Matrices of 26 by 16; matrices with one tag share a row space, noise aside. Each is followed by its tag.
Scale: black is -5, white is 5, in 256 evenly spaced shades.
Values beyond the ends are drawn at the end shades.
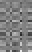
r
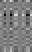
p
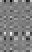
p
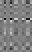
p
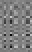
p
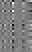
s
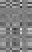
r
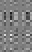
p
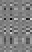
p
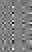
s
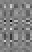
p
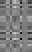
r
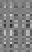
p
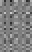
p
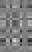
r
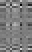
r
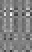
p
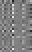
s
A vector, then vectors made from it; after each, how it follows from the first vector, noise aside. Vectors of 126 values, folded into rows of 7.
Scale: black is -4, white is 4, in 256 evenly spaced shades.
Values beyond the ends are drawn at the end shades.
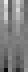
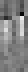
wrapped around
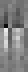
wrapped around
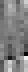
wrapped around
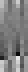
wrapped around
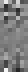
sign-scrambled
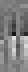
wrapped around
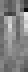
wrapped around
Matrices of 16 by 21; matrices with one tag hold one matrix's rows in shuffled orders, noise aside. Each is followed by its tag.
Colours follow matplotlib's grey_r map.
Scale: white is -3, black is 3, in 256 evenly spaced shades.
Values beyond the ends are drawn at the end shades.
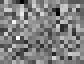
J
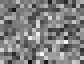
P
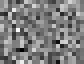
J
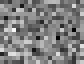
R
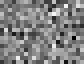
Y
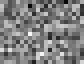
P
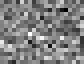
P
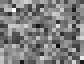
R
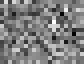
Y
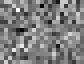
J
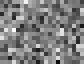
R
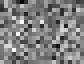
J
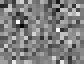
J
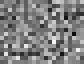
Y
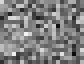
R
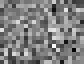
Y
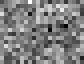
P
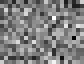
Y
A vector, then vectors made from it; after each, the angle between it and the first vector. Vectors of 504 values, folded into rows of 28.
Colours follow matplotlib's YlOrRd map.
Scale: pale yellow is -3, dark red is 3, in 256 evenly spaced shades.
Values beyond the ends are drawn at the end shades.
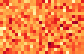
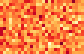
nearly opposite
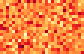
partly opposed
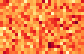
nearly parallel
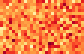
nearly parallel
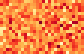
nearly parallel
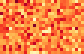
orthogonal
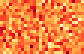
nearly opposite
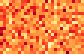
nearly opposite
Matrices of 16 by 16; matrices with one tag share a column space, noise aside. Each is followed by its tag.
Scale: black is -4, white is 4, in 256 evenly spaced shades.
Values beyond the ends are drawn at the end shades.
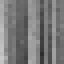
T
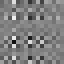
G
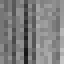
T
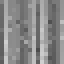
T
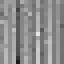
T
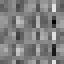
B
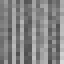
T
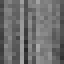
T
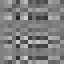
G
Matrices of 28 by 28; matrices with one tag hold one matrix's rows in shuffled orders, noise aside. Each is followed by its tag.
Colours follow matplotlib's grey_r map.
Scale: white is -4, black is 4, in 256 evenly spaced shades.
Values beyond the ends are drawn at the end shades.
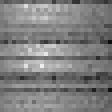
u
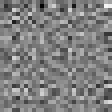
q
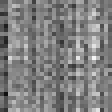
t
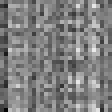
t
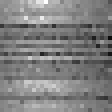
u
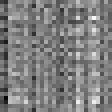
t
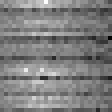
u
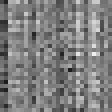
t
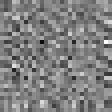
q
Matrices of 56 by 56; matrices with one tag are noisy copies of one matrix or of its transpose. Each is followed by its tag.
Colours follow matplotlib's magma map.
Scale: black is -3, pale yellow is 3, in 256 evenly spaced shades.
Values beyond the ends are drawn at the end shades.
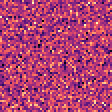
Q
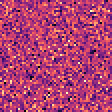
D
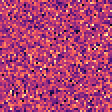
D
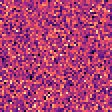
D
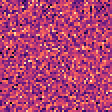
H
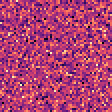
Q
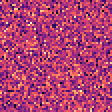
H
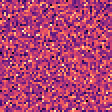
H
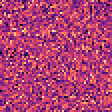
H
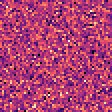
D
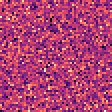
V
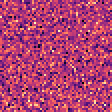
Q
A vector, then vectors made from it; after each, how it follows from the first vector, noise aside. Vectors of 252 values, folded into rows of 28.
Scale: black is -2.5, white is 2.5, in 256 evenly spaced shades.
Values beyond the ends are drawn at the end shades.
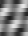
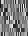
sign-scrambled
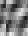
wrapped around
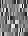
sign-scrambled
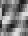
wrapped around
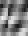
wrapped around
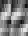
wrapped around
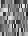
sign-scrambled
